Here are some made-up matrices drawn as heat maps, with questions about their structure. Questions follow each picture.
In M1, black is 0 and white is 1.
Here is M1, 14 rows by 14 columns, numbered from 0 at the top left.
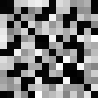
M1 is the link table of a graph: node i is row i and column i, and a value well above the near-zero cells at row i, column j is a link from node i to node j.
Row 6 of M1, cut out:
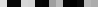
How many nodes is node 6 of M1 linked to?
7
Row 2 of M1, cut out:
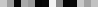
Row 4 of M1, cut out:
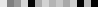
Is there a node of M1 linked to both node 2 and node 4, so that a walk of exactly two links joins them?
yes
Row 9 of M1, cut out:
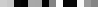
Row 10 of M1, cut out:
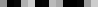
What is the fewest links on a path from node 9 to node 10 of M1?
2
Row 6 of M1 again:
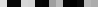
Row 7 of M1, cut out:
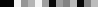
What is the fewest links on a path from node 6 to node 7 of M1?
1
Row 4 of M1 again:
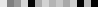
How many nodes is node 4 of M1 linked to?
11
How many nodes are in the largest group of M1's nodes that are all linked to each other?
5
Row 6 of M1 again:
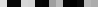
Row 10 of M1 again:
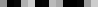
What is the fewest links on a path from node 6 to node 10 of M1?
2
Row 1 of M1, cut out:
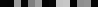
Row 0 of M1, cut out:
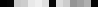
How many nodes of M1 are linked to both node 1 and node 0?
7
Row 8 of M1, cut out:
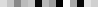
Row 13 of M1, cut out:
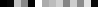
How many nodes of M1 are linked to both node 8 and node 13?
7
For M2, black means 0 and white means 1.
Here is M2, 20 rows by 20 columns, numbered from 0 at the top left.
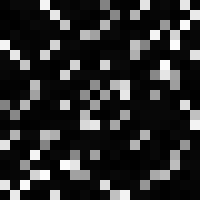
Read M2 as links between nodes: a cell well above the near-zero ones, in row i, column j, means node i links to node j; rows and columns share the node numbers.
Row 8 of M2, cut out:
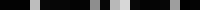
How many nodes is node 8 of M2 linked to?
5
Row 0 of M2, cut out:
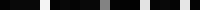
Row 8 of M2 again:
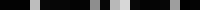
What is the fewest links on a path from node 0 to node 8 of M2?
3
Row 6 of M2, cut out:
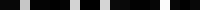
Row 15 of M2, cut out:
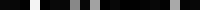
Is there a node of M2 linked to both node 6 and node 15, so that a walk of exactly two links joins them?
yes
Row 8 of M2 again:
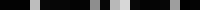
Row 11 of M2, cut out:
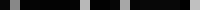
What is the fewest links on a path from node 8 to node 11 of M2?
1
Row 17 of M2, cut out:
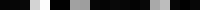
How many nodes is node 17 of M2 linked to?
6
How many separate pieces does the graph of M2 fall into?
1
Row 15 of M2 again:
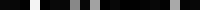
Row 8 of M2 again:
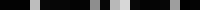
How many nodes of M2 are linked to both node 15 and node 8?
3
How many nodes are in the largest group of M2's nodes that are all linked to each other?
3
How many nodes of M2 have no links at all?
0
